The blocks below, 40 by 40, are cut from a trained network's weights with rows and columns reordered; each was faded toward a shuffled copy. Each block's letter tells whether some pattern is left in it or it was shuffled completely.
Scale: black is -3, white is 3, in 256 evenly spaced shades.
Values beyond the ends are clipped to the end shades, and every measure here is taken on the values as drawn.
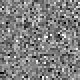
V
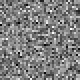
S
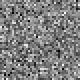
S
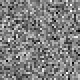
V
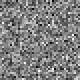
S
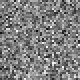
S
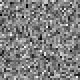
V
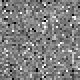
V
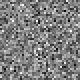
V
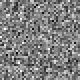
S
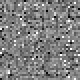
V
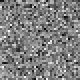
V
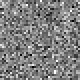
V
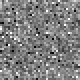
V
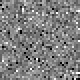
S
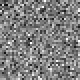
S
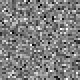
S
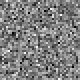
S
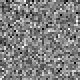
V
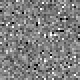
S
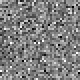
S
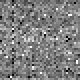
V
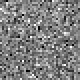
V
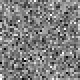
V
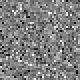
S
